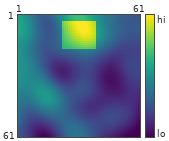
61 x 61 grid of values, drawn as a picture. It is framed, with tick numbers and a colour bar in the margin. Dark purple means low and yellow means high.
Overall the values sit about 30% of the way up the scale. The field climbs toward the top left. The top middle is the roughest part. The values are skewed, with a long tail toward high values. The top middle is the ninth with the highest average. An odd patch, higher than its surroundings, sits in the top middle.
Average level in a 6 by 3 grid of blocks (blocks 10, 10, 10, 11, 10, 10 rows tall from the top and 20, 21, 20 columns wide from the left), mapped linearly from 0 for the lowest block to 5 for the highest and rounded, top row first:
2 5 2 / 2 4 1 / 2 1 0 / 3 1 0 / 2 1 0 / 1 1 0
